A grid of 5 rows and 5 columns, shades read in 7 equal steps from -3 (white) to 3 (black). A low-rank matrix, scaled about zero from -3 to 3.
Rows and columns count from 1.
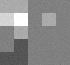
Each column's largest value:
1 1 0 0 0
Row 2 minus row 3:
-2 -2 0 -1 0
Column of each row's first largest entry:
3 3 1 2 1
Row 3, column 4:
0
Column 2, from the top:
-1 -3 -1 1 1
